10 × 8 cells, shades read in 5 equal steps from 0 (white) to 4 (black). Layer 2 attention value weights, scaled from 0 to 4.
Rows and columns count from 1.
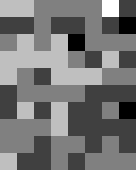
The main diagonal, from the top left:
1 3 2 1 1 3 2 3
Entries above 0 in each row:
7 8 8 8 8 8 8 8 8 8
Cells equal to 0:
1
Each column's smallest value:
1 1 1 1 1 1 0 2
